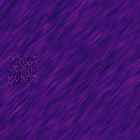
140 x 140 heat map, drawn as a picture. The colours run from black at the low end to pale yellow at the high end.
Roughest part: middle left. Grain: diagonal, up to the right. Slope: none. Odd patch: rougher, in the middle left. Odd rows or columns: none. Average level on the scale: 20%.
